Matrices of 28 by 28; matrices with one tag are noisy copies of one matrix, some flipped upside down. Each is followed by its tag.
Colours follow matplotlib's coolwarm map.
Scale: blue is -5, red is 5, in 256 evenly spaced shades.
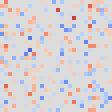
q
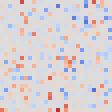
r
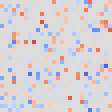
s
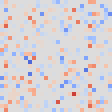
q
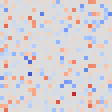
q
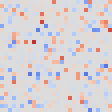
s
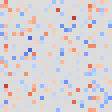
q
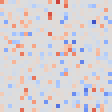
r
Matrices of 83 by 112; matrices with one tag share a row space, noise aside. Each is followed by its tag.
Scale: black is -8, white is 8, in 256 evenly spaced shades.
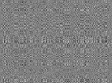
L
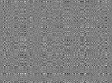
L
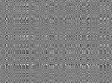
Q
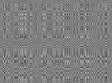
L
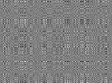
L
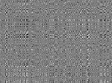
Q
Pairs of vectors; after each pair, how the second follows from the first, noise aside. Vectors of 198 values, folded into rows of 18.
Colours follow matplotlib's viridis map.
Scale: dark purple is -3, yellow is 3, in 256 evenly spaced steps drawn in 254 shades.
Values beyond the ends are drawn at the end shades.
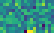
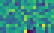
negated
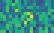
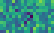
negated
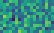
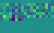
partly zeroed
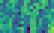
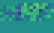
partly zeroed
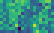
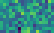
sign-scrambled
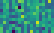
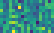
negated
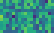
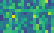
negated
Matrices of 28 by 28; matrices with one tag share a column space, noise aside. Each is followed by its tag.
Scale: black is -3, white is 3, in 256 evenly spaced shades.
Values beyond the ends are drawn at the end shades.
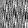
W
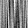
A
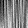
A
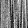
A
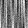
A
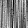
A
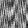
W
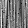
A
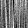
A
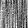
A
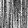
A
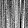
A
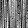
A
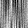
A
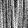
A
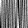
A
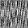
W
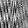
W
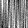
A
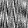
W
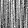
A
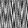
W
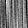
A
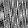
W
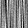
A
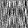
W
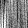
A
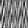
W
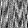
W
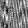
W
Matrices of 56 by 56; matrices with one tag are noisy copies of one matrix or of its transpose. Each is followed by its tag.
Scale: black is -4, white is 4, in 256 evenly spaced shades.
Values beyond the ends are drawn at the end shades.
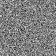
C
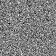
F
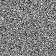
F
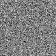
C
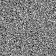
F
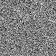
F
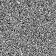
F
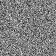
F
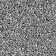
F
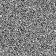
C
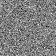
C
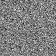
F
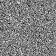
F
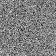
C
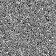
F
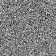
C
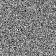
C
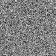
C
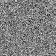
C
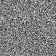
F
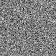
F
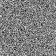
C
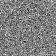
C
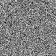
C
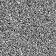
F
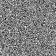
C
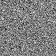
F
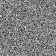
C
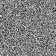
C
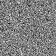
F
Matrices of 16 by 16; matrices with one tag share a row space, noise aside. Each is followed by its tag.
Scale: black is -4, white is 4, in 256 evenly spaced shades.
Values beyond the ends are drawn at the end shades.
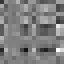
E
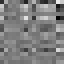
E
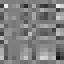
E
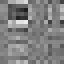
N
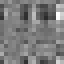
E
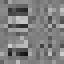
N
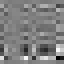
E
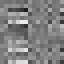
N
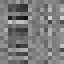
N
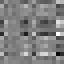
E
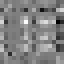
E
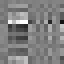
N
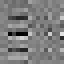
N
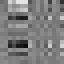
N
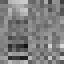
N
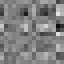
E
